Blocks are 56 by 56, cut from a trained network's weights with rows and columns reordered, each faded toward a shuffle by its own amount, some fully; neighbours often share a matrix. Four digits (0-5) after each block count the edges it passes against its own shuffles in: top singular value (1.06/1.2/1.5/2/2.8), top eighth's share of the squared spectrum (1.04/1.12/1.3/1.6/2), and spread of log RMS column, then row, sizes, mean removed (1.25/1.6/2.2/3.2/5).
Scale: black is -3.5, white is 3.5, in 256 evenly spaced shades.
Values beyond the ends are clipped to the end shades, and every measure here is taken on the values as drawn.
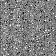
1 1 0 0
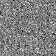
0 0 0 0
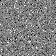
0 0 0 0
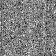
1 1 0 0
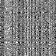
4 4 2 3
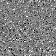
2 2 0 2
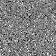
2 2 1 1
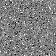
0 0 0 0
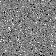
0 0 0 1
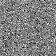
1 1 0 0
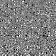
2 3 0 2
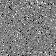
0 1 0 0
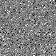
2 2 0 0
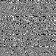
3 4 0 3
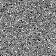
0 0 0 0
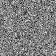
1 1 0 0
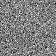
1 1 0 0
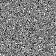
1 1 0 0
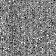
2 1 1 1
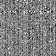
3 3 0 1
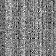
4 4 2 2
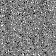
1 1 0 1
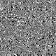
2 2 0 2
